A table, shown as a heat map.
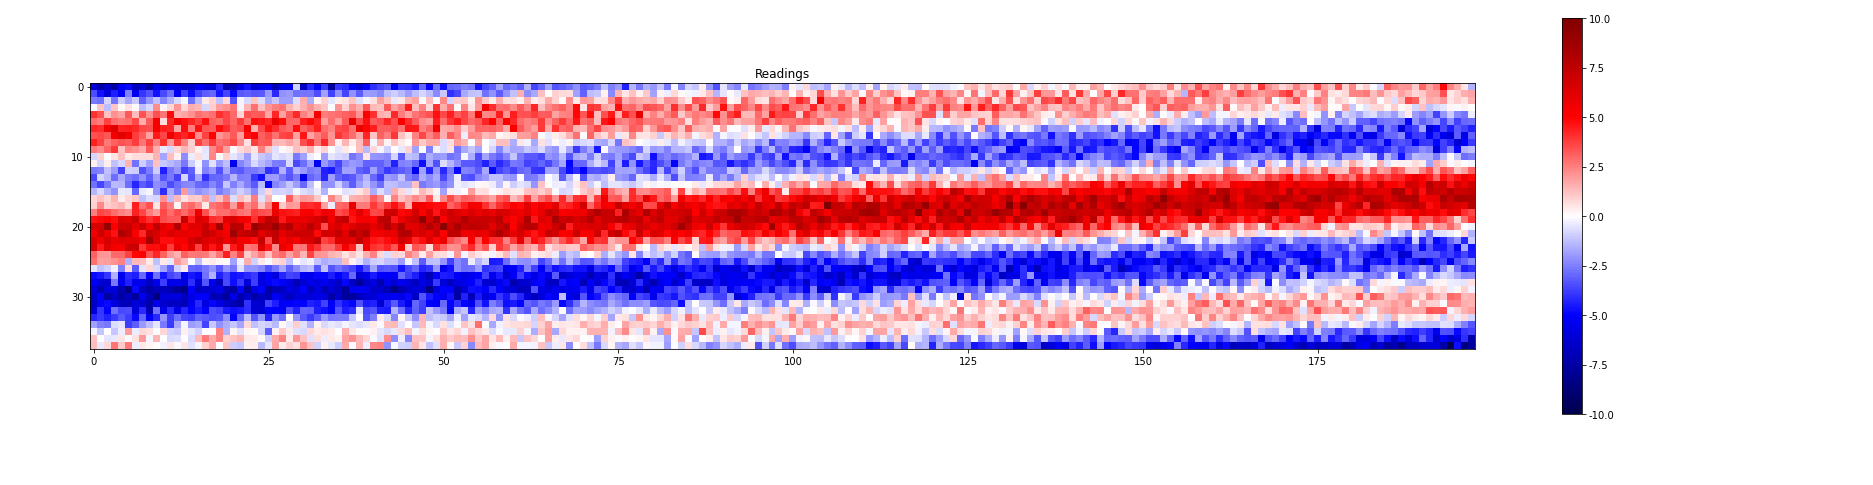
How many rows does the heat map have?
38
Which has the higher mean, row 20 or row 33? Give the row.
20
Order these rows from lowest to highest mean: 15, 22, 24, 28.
28, 24, 22, 15
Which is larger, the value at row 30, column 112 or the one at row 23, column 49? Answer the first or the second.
the second
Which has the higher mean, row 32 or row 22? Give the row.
22
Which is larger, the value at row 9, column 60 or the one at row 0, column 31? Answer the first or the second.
the first
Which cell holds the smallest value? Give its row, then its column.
37, 194
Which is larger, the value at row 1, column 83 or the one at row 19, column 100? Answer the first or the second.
the second
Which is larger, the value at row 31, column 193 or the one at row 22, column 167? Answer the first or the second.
the first
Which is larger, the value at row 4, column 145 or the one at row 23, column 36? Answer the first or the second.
the second
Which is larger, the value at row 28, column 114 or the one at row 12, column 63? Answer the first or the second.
the second
